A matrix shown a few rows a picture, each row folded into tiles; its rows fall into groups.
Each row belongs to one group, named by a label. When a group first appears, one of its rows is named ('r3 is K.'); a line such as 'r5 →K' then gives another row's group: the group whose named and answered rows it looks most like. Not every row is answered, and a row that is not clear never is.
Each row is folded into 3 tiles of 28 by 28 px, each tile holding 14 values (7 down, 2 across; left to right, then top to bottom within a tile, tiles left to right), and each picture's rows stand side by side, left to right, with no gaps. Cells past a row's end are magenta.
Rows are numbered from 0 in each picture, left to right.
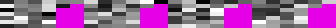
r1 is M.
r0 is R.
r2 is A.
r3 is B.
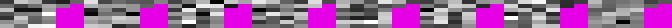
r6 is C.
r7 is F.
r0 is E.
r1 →B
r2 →R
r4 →M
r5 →R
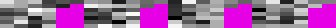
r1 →A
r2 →A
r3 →A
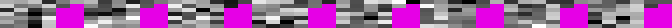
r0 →R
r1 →B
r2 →C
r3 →F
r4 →M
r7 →F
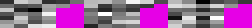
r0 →E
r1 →M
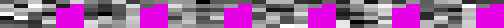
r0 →R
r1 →B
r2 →E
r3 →E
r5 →E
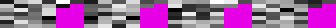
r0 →C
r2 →M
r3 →C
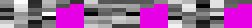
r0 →A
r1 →B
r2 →A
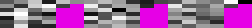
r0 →R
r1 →C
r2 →C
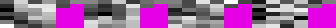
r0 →A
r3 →A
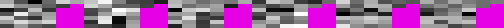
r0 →M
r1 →F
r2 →R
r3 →E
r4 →B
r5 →B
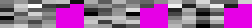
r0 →A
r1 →B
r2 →R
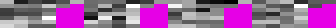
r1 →E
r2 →E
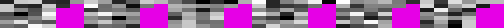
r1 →M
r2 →E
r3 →M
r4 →M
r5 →R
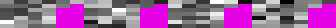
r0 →B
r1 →F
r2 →M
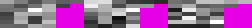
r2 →R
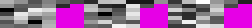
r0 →F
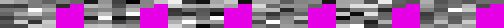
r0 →F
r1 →E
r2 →B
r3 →C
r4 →A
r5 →F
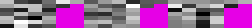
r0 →M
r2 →R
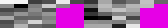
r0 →M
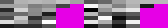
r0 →R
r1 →R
